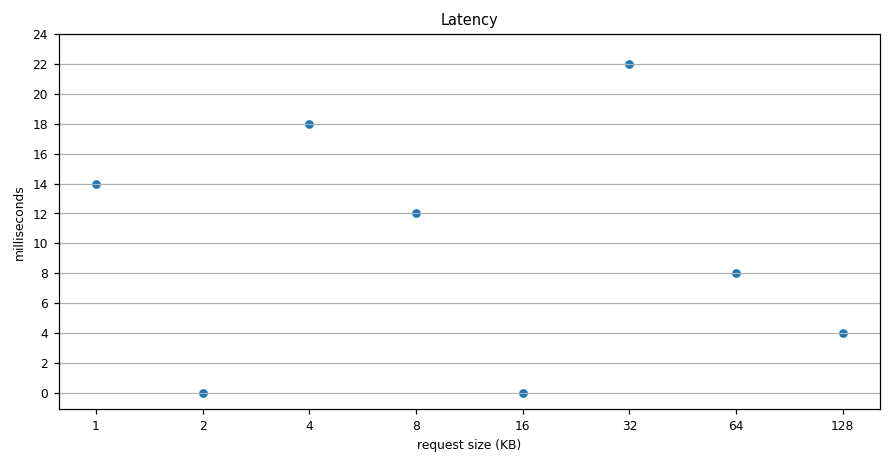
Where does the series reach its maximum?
32
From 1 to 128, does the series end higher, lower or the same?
lower
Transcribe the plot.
Title: Latency
x-axis: request size (KB), ticks 1 2 4 8 16 32 64 128
y-axis: milliseconds, ticks 0 2 4 6 8 10 12 14 16 18 20 22 24
Values:
14 0 18 12 0 22 8 4
